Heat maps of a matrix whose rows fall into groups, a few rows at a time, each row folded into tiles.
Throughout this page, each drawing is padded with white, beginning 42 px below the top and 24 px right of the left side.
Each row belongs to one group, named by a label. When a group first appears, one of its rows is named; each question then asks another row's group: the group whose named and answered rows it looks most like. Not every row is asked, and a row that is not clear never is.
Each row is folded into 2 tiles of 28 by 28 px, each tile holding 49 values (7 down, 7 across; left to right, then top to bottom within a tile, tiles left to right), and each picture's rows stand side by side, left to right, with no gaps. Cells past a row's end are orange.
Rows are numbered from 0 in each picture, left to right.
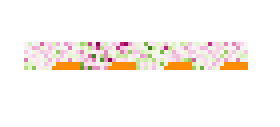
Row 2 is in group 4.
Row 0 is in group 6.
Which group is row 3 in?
6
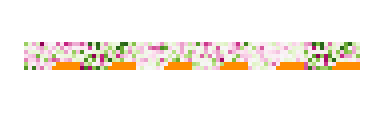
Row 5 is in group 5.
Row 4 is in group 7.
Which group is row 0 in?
6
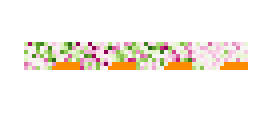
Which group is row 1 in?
7
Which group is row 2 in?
4
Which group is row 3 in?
6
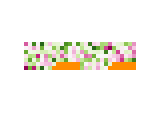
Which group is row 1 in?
4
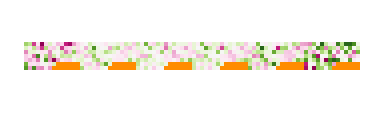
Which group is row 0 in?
6
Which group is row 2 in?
4
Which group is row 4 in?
4
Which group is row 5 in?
5
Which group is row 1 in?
4
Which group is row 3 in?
4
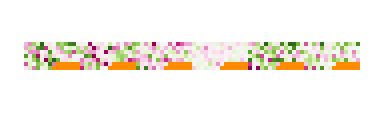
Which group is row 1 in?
7
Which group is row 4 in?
5
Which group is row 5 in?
5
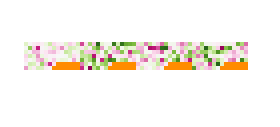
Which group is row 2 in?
7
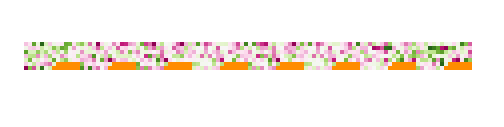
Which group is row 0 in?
5
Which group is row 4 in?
6
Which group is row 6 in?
7
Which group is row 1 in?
6
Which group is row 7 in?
4
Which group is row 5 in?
6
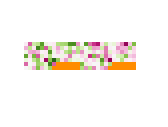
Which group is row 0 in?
5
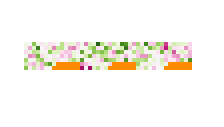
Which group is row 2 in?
4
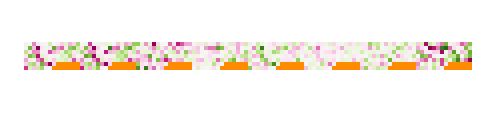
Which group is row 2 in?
6
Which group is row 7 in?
7
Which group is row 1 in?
7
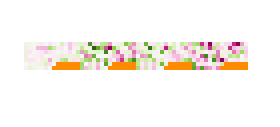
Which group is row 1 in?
4
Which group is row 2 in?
4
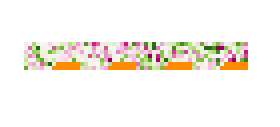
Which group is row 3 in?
4
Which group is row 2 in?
5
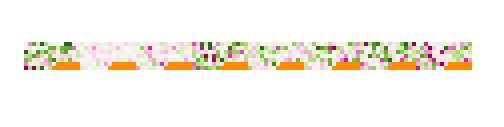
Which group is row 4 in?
4
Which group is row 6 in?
5
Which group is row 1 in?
7
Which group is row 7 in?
7
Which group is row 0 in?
5
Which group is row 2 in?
7
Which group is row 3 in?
5
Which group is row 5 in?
4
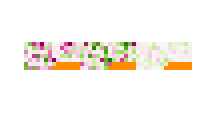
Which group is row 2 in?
5
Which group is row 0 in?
6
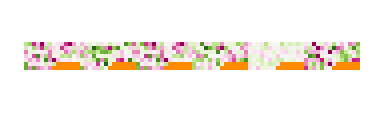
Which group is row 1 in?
4
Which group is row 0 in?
6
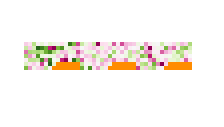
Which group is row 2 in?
7
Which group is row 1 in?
6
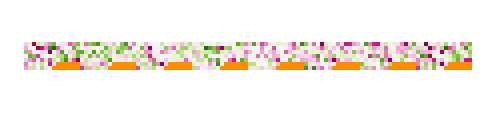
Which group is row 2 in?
7
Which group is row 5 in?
6
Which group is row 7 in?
7
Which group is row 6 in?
6
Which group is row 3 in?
4
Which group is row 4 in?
6
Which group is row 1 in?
5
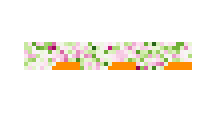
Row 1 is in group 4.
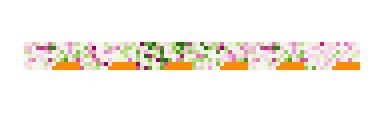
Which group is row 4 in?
7
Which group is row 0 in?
7
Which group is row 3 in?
4
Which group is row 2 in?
5
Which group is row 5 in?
6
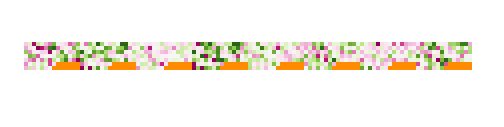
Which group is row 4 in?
4
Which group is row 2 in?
7
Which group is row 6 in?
6
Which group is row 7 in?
5
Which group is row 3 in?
5
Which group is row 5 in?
5
